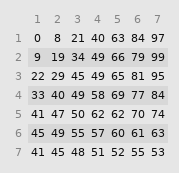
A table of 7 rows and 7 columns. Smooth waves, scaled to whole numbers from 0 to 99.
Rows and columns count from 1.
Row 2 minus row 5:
-32 -28 -16 -13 4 9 25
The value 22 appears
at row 3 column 1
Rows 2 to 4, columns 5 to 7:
66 79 99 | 65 81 95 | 69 77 84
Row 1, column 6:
84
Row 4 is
33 40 49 58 69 77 84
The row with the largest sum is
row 4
